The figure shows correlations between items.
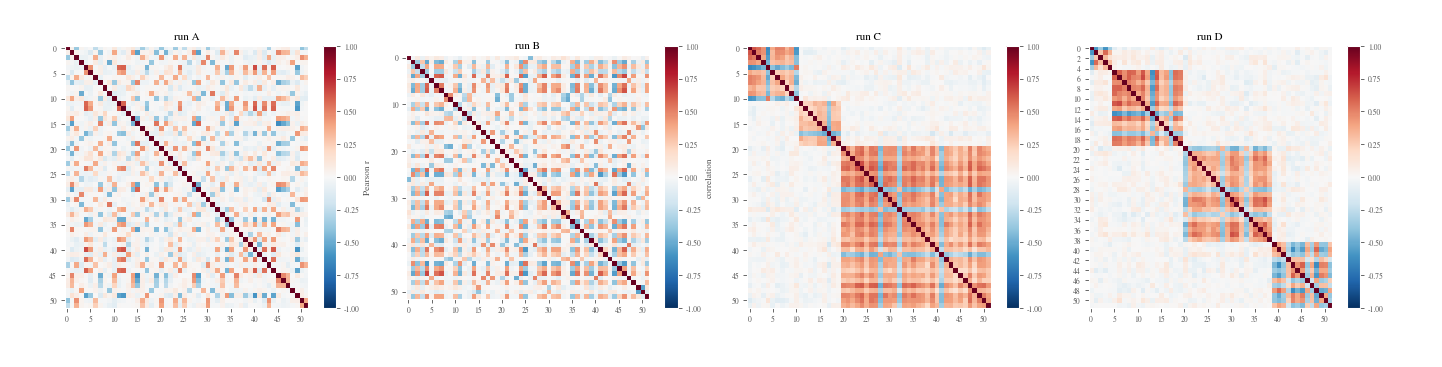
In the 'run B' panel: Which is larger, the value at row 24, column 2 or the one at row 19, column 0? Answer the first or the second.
the first
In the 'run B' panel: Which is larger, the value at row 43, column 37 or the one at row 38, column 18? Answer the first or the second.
the first
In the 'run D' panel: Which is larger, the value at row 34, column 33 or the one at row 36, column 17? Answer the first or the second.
the second
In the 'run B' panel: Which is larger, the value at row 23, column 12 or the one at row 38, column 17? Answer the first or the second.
the second
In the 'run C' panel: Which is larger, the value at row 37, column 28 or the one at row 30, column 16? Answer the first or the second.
the second
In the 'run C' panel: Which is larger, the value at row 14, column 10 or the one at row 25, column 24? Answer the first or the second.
the second
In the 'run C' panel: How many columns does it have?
52
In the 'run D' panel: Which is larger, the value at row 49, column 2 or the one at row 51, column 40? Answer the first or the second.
the second
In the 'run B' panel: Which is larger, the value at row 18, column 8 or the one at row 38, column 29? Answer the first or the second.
the second
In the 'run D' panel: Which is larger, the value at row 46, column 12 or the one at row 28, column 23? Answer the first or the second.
the first
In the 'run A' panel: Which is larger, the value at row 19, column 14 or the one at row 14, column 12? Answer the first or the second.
the second
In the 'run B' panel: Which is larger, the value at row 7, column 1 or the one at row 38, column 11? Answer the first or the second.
the second
